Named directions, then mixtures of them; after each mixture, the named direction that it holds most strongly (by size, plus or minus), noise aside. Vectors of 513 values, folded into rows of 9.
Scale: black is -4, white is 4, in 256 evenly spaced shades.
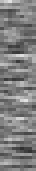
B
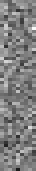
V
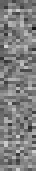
V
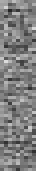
V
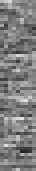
B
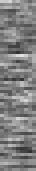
B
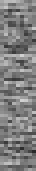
B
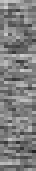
B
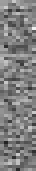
V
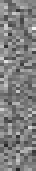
V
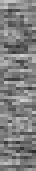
B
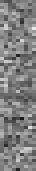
V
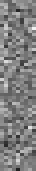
V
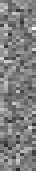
V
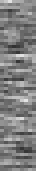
B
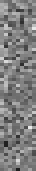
V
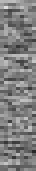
B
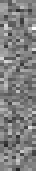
V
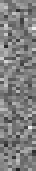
V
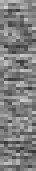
B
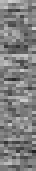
B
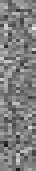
V
